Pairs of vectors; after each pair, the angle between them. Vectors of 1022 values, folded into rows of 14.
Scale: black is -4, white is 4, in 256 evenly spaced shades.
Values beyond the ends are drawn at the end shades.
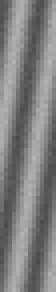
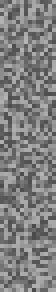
orthogonal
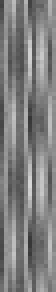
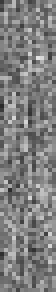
partly aligned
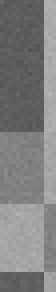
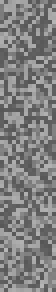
orthogonal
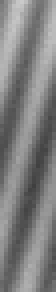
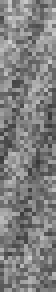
partly aligned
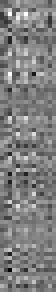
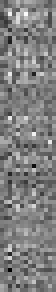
nearly parallel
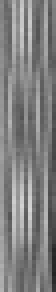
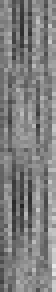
nearly opposite
